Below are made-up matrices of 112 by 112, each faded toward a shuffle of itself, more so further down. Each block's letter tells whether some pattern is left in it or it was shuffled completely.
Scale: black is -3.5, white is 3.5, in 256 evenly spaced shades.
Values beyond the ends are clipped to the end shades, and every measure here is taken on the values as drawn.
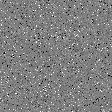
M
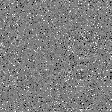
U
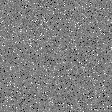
M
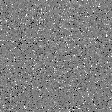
U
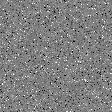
M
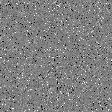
U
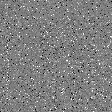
U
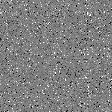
U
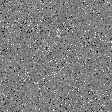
M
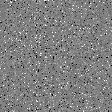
U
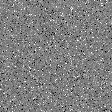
M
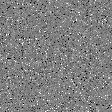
U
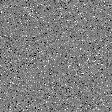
U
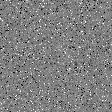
M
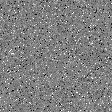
M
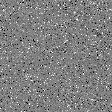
U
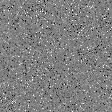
M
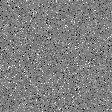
M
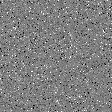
M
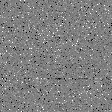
U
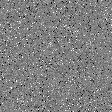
M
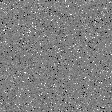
M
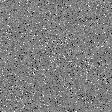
M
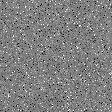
M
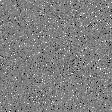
M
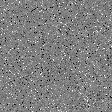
M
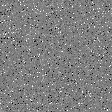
M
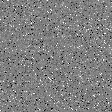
U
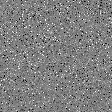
U
